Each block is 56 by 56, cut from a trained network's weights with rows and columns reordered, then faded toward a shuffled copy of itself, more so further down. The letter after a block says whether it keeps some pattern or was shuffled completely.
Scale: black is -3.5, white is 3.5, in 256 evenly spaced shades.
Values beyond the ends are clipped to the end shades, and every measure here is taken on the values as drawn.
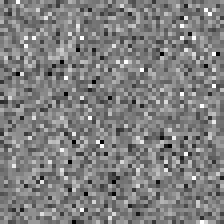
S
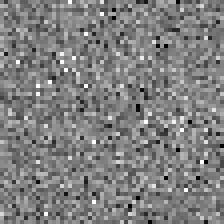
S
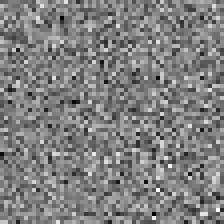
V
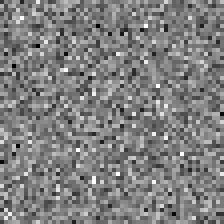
S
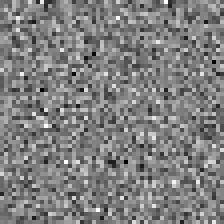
V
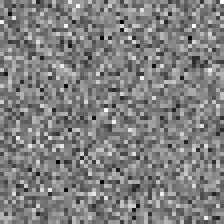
S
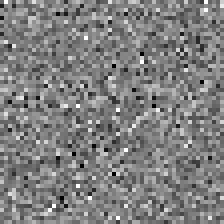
S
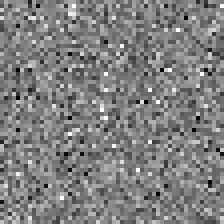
V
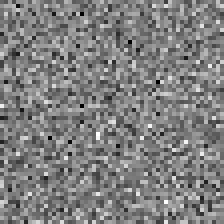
S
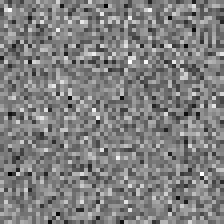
V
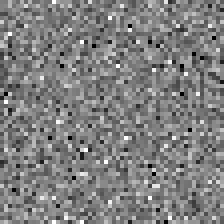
S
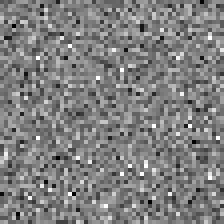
S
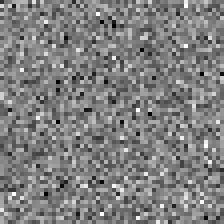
S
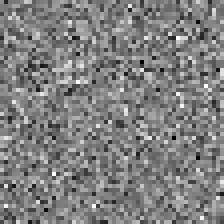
V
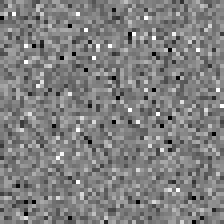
S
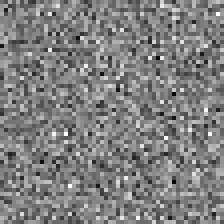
V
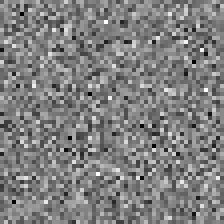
V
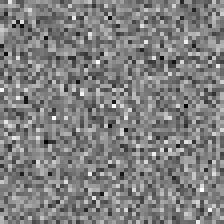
S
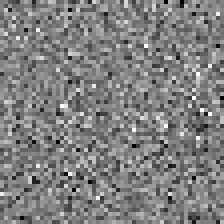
V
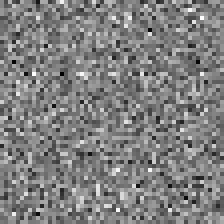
V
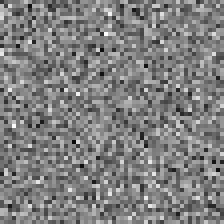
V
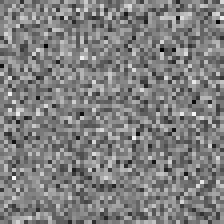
V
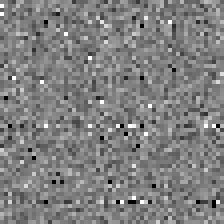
V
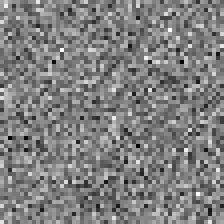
S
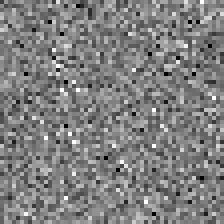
S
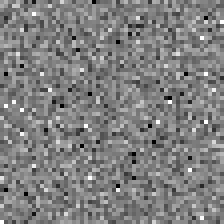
S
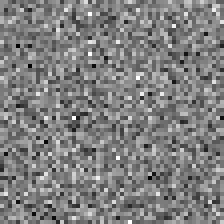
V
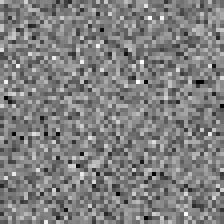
V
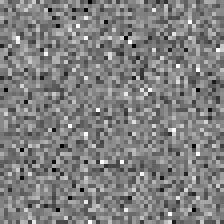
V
